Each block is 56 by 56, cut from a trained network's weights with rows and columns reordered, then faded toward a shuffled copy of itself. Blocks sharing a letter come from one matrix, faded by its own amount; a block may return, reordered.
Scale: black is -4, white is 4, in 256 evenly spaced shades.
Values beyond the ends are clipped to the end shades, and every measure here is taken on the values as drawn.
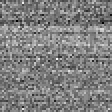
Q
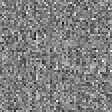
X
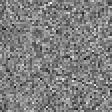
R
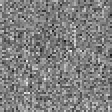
X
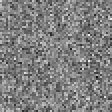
X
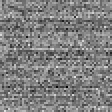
Q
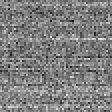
Q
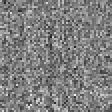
X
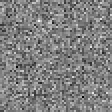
R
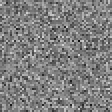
R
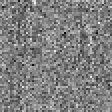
X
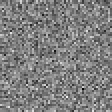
R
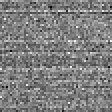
Q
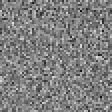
R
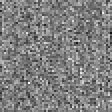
X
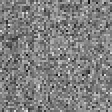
X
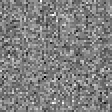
X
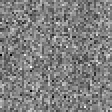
X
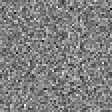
R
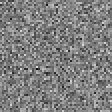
R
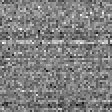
Q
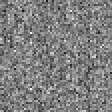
X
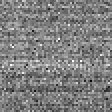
Q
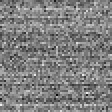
Q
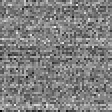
Q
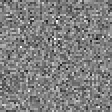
R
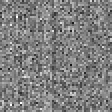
X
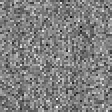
X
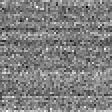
Q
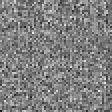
X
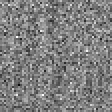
X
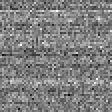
Q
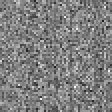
X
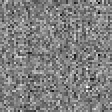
X
